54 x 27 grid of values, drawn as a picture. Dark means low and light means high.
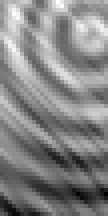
Histogram: bell-shaped. Rings: centred on the top right. Average level on the scale: 50%. Slope: up to the top.
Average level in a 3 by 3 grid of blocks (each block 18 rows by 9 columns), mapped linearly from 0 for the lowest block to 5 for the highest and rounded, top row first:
5 4 4 | 3 3 3 | 1 0 0
